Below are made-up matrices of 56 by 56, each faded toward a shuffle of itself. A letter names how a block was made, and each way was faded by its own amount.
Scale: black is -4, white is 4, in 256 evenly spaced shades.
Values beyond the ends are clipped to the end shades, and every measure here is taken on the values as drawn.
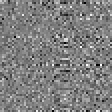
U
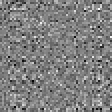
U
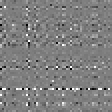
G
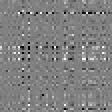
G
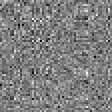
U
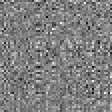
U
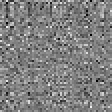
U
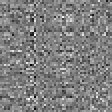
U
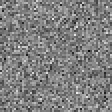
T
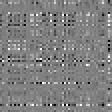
G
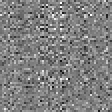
U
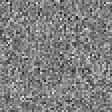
T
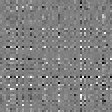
G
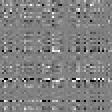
G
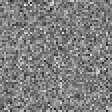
T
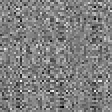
U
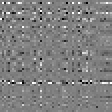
G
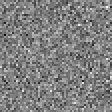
T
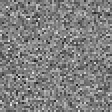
T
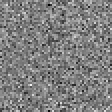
T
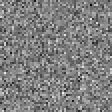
T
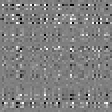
G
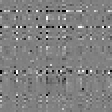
G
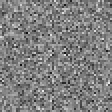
T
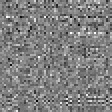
U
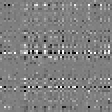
G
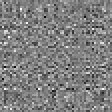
U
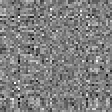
U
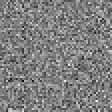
T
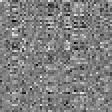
U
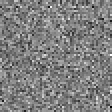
T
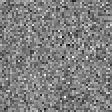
T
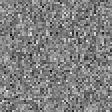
T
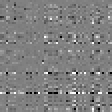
G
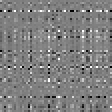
G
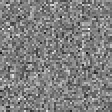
T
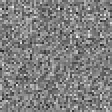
T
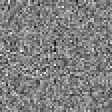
T
